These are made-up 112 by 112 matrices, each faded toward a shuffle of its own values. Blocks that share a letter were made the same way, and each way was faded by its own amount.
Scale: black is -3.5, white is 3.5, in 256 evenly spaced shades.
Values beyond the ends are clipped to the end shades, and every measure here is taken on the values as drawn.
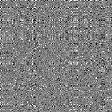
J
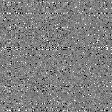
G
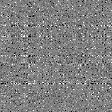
G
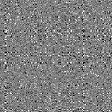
J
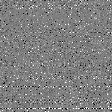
G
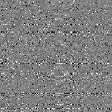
G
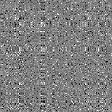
J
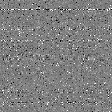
G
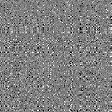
J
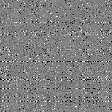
G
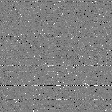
G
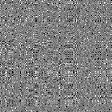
J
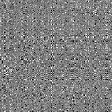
J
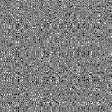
J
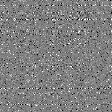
G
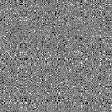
J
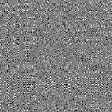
J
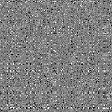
J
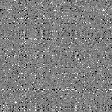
G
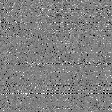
G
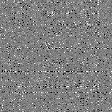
G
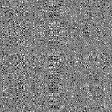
J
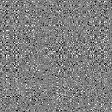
J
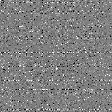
G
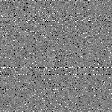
G
